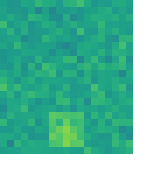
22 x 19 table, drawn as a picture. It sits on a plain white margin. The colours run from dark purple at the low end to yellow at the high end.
Average level on the scale: 60%. Odd patch: higher, in the bottom middle. Stripes: none. Ninth with the highest average: bottom middle.
